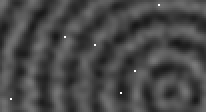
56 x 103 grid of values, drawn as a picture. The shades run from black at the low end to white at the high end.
Rings: centred on the bottom right. Mirror symmetry: none. Slope: none. Lone odd cells: 6, each higher than its neighbours. Average level on the scale: 30%.
